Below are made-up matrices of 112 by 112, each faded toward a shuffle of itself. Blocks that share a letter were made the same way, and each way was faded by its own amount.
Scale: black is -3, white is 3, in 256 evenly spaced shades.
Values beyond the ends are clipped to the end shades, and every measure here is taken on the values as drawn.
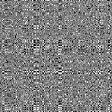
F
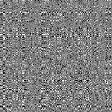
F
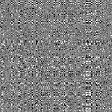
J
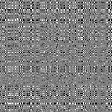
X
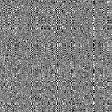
J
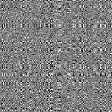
J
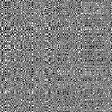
J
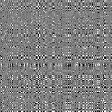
X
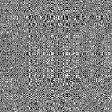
J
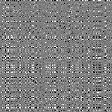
X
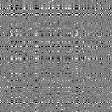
X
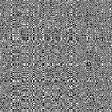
J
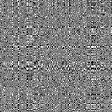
J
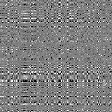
X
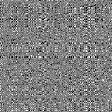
J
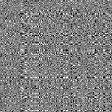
F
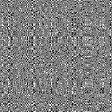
J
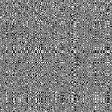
J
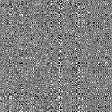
J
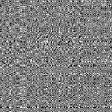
F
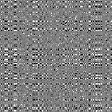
X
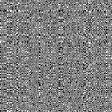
J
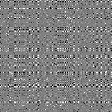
X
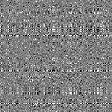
F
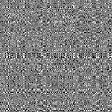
F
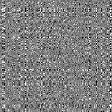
J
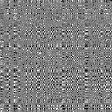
X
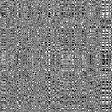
J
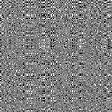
J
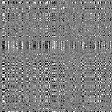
X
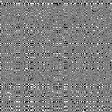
X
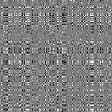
X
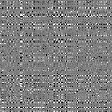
X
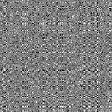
J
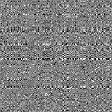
F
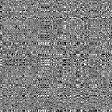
F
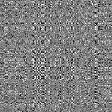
J
